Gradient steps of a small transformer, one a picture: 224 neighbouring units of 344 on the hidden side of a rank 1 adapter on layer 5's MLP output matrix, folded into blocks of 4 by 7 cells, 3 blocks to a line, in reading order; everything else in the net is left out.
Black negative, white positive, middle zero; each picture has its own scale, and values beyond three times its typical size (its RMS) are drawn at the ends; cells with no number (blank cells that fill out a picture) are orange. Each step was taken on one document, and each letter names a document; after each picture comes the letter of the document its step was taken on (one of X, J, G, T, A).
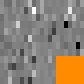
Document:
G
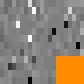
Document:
G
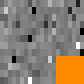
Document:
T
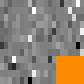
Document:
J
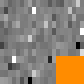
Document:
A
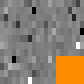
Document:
T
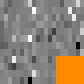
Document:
J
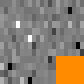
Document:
T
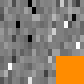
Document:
G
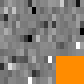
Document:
T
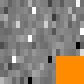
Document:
T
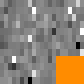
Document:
J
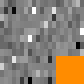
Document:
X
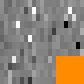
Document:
G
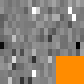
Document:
J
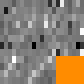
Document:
A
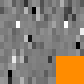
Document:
G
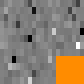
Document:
T
